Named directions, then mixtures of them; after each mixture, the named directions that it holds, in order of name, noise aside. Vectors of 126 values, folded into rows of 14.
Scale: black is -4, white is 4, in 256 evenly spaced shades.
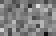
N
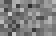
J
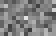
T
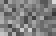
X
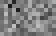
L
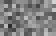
J, T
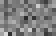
N, T, X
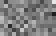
J, T, X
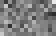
L, T, X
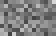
J, N, X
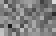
T, X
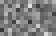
L, N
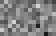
J, L, N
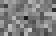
T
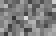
T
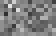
L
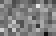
J, N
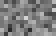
T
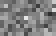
T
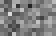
J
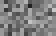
J, N, T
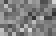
X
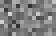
J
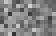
J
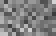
X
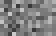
J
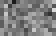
L, T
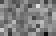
N
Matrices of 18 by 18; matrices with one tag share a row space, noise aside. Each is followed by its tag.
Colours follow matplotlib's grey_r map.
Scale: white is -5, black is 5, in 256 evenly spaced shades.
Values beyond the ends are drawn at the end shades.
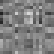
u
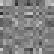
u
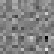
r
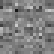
u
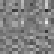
r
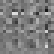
r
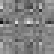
u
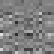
u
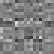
u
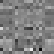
u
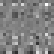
r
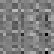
r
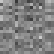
u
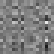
r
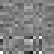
u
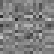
u
